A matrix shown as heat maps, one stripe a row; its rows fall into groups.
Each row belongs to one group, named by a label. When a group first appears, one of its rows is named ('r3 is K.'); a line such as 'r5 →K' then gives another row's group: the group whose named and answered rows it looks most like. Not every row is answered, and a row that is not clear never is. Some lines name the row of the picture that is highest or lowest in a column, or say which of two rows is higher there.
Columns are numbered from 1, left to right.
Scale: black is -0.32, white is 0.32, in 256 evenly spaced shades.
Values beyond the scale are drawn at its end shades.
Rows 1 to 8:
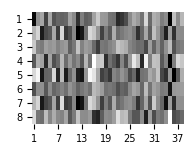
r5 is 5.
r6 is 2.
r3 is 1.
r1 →2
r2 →5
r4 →2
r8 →1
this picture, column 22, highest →8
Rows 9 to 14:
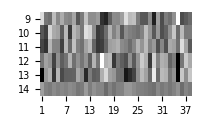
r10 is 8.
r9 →1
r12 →2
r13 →2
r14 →1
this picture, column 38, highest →13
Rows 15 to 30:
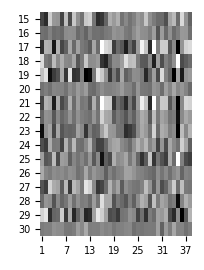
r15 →8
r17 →2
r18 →1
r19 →5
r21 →2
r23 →2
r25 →1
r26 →1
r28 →2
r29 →5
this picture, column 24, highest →18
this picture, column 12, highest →27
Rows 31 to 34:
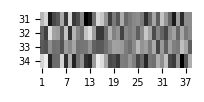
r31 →5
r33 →8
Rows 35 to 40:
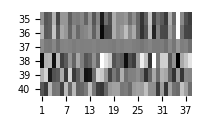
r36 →1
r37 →1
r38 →2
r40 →8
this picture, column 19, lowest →38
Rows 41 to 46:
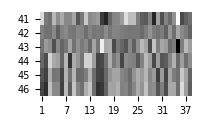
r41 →1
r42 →1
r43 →2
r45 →8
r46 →8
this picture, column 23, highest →41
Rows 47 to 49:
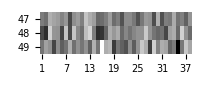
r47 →8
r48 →8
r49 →2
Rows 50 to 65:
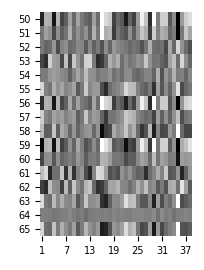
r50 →2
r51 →2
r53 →8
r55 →1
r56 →2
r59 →2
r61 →5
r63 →1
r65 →1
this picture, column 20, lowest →61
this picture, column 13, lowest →61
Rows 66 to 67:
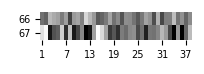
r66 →8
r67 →5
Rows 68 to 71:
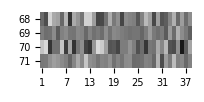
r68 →8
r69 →1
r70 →5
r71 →8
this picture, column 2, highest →70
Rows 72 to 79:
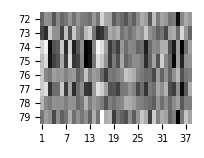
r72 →2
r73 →8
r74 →5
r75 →5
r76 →1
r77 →5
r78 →1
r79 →2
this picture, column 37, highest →79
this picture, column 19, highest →73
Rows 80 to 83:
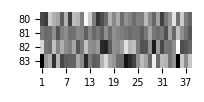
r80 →8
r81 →1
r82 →1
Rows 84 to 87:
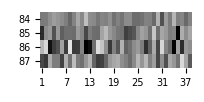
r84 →8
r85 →2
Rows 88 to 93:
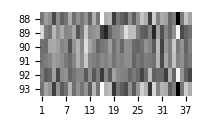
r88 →2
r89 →1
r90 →8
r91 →8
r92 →1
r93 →2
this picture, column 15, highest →89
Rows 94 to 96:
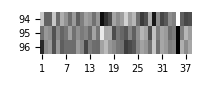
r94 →1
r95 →2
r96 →2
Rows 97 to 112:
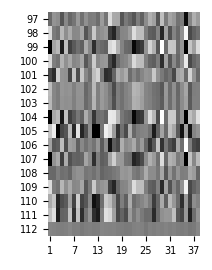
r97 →2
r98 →1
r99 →2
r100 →1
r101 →8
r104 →2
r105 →5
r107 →2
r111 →5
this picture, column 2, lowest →101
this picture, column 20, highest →101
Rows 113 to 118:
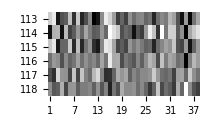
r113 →5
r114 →2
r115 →5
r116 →2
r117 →8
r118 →1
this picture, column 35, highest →118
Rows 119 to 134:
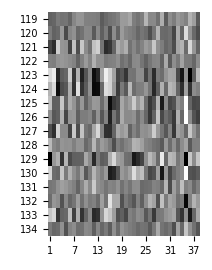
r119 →8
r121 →8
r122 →8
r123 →5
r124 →5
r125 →1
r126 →1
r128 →1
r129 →2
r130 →1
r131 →8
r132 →2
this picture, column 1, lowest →129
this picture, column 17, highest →129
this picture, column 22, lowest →129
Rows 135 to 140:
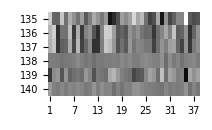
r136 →5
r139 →2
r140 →1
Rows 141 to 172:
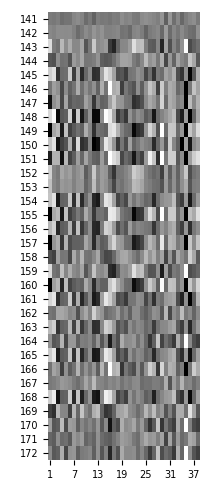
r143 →1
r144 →8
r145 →5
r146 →2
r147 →2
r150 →5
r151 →2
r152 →1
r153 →1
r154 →5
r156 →5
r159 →1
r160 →2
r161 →5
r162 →8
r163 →5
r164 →1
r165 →5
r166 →2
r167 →8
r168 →5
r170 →1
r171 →8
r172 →1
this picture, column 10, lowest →150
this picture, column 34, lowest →150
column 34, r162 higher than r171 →Yes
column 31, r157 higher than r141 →Yes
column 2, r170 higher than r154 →No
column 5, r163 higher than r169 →No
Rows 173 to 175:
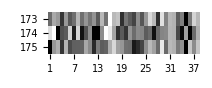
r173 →2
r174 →5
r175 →2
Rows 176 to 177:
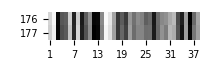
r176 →5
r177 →5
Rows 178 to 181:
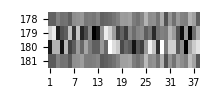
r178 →8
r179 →5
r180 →2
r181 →8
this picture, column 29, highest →180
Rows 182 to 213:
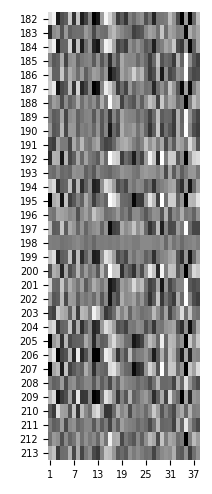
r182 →5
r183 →2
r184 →5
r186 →1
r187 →5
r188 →2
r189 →1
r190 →1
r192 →2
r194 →5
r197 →1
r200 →2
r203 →8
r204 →5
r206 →5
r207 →2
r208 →1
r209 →5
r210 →8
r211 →1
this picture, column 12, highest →203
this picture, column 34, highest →203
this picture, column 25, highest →191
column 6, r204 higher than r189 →Yes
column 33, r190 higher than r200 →Yes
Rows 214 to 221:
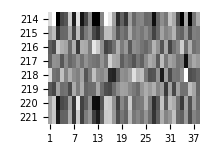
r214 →5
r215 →5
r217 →2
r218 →1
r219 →8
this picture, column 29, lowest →218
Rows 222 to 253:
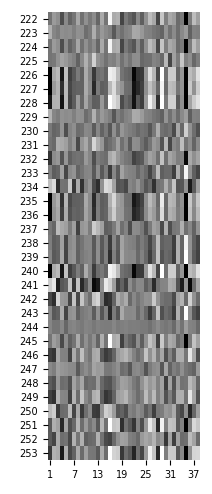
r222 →2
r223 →1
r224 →2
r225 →8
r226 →2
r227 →2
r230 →1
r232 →2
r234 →5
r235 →2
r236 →2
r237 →8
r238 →1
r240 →2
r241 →5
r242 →8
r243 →1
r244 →1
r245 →2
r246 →8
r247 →8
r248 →8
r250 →5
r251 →2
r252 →8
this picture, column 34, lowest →241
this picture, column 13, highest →242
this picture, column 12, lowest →241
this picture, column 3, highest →242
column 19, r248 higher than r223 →Yes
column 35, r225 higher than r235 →Yes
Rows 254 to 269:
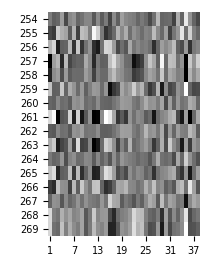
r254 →1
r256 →5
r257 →2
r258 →2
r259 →1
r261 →5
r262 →8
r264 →1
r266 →8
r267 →2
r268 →1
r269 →1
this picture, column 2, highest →261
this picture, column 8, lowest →255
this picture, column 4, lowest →257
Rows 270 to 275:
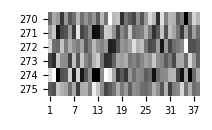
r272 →1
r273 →8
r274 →5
